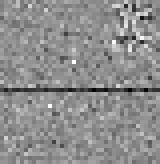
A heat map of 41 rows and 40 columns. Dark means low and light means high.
Neither half mirrors the other. Row 23 stands out from the rest. An odd patch, rougher than its surroundings, sits in the top right. Values change most from cell to cell in the top right.
